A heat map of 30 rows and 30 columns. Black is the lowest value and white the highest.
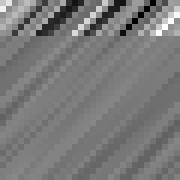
Seam: horizontal, 20% of the way down, the bottom part calmer. Calmest part: middle right. Grain: diagonal, up to the right. Histogram: heavy tails on both sides. Mirror symmetry: none. Average level on the scale: 50%.
